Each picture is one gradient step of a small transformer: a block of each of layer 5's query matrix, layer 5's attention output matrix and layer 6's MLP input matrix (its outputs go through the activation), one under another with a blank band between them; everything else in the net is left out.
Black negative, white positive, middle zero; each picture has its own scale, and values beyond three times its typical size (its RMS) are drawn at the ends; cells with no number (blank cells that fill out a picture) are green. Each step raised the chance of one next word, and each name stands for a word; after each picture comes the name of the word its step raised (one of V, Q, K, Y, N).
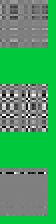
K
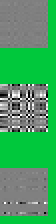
K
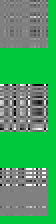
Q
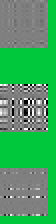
Q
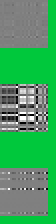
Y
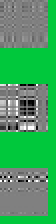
Q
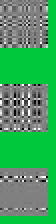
Q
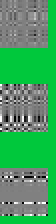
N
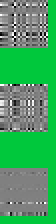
Q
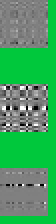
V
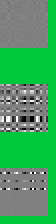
N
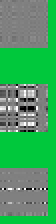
V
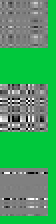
N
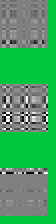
Y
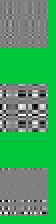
K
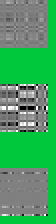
V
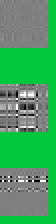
K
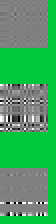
N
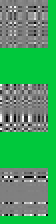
N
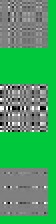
V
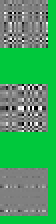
V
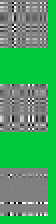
N
